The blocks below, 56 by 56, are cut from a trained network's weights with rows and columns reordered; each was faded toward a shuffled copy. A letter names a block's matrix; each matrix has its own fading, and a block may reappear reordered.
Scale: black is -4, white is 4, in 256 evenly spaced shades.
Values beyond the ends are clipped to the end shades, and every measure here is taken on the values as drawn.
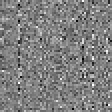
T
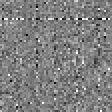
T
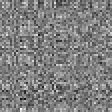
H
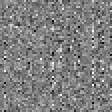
T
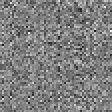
H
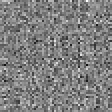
H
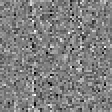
T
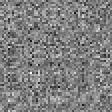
H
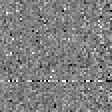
T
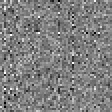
T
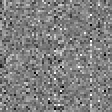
T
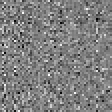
T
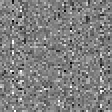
T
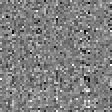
T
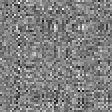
H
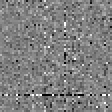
T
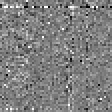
T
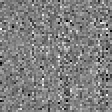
T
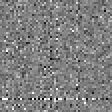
T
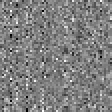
T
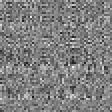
H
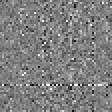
T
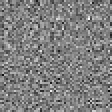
H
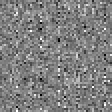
T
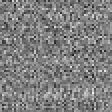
H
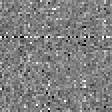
T
